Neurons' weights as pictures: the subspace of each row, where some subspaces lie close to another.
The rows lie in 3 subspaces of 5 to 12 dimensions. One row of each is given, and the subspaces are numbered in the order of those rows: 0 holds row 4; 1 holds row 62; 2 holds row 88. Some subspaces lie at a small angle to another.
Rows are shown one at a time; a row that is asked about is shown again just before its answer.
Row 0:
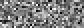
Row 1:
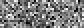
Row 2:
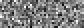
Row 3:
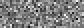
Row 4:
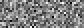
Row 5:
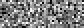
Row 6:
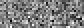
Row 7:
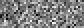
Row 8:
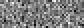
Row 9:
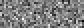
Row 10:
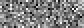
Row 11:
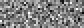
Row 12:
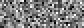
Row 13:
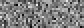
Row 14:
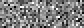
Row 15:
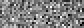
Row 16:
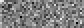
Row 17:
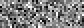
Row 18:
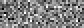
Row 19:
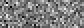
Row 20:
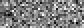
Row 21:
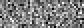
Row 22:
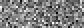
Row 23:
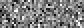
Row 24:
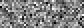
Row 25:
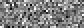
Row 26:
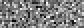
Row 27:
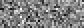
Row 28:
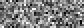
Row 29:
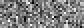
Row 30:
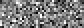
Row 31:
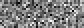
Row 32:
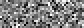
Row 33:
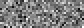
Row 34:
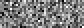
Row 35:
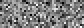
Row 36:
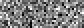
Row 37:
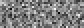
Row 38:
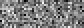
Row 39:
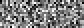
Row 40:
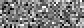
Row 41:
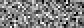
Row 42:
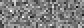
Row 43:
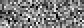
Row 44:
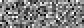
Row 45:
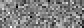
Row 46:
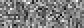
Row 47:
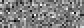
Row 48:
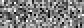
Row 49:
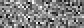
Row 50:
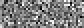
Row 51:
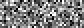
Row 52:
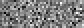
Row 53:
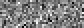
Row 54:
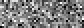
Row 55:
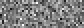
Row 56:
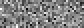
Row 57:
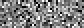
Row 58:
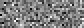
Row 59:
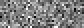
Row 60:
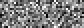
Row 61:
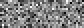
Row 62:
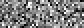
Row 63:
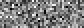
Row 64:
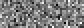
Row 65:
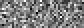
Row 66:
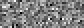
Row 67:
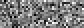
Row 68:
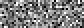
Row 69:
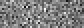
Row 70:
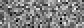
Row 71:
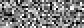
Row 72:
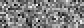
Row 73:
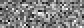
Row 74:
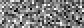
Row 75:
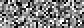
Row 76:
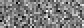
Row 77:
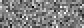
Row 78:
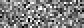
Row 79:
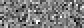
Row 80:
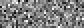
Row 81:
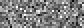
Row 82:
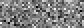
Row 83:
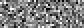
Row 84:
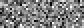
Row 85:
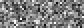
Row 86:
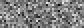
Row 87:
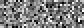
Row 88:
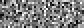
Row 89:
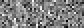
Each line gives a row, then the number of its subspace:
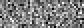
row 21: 2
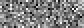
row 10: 2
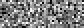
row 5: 2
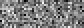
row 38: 2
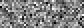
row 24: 0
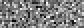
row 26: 0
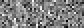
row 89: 1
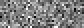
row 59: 1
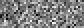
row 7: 2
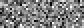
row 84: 0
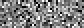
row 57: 0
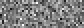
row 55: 2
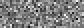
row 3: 0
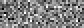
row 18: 2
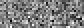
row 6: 0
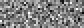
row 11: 0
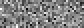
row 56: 2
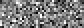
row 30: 0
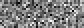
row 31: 1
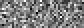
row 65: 2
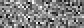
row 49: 1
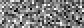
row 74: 0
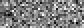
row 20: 0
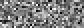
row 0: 0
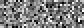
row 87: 2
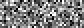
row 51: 0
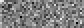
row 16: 2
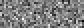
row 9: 0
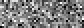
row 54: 0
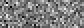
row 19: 1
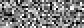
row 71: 0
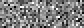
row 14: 0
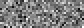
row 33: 0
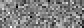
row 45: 2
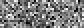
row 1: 2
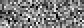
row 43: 0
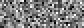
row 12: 2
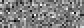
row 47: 0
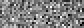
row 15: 2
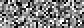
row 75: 2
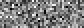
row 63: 2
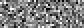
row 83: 2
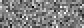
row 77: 0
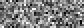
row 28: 2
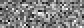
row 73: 0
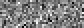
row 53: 2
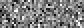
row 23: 0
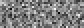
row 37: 0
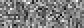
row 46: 0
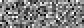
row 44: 0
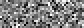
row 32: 2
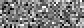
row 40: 2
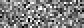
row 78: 1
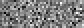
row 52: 2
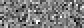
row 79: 0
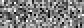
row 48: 0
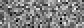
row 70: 2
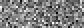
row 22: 0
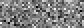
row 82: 0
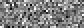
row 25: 2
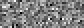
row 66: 2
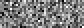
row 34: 2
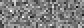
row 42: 2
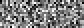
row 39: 0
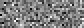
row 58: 2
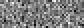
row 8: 2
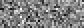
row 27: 2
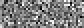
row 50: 2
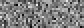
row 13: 1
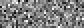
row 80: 2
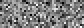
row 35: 0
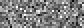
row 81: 0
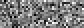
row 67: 2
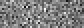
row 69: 1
